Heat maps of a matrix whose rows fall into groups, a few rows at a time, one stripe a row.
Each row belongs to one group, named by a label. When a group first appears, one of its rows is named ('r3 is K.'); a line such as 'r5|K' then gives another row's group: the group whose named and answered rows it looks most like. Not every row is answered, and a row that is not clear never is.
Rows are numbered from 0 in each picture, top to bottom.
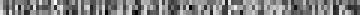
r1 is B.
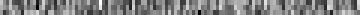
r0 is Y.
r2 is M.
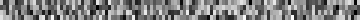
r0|Y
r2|B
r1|Y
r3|M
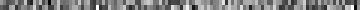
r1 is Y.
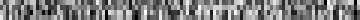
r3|B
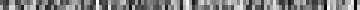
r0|Y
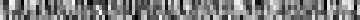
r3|B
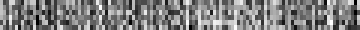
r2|B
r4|Y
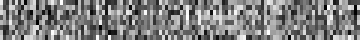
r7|M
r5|Y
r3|Y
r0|B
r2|B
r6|B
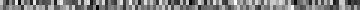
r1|M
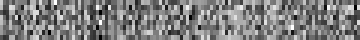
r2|Y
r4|Y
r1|M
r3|B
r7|Y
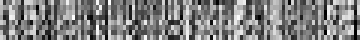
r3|M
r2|M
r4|B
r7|B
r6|M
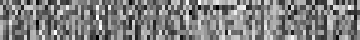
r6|B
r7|Y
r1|M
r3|Y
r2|B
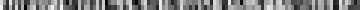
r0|B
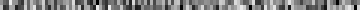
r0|M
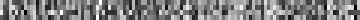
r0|Y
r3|Y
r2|B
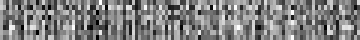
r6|M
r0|Y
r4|Y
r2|M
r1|B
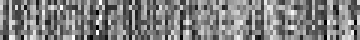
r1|B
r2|Y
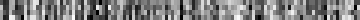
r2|Y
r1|Y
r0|Y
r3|M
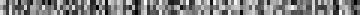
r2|B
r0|B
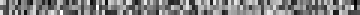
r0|B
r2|B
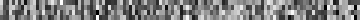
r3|Y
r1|M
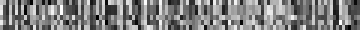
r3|Y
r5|B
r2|B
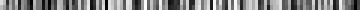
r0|B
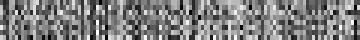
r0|Y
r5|B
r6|Y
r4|Y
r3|M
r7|B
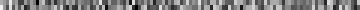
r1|B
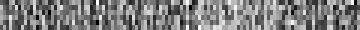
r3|M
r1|B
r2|B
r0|Y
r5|Y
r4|Y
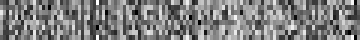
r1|B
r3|B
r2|B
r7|Y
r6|B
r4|M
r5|Y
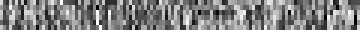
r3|M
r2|M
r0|B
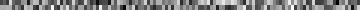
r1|M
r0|Y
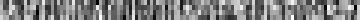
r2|M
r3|M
